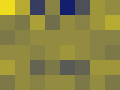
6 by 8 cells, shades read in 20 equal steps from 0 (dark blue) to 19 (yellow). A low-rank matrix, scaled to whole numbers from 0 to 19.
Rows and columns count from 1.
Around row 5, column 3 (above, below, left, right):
10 10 11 9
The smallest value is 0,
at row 1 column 5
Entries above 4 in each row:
6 8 8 8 8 8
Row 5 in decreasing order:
13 12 12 11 9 7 7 6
